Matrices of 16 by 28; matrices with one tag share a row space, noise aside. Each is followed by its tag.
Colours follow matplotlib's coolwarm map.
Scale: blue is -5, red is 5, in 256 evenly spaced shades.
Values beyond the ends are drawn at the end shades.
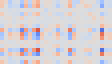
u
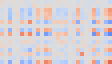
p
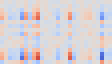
u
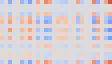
p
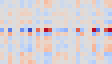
p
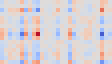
u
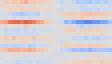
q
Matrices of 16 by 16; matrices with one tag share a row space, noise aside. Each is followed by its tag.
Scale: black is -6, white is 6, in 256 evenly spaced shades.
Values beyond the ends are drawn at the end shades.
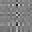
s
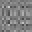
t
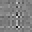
s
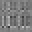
t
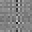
s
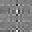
s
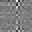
s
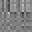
t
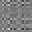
t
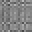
t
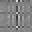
s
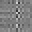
s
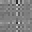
s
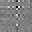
s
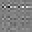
t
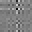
s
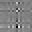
s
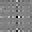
s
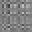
t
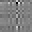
s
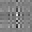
s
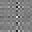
s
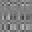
t
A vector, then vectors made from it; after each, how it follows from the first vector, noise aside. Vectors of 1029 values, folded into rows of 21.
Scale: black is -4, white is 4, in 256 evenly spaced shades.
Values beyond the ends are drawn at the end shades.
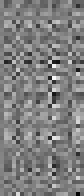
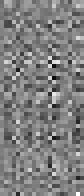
negated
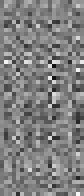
negated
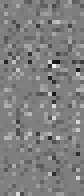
partly zeroed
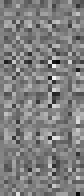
copied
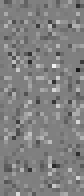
partly zeroed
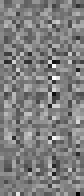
copied
